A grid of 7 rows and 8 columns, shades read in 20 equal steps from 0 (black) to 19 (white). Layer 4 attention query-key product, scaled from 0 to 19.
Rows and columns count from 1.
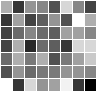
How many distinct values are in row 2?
8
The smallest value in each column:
4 4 3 7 6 4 4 0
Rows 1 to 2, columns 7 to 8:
10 5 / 19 13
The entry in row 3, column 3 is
10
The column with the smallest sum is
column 5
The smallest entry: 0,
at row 7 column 8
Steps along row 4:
up down up down down up same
